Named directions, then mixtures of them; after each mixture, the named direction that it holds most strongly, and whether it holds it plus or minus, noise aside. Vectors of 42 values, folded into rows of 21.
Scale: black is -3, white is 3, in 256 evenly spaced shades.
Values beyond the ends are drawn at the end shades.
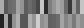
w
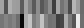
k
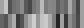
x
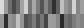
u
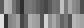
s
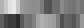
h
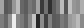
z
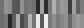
w, plus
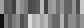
w, plus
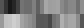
h, minus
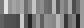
k, minus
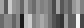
k, plus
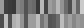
w, plus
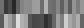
h, minus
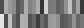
w, minus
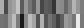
k, plus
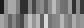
u, minus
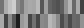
w, minus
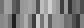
z, minus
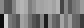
s, minus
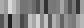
w, plus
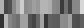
s, minus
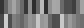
u, minus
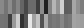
w, plus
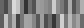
u, minus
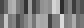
u, minus
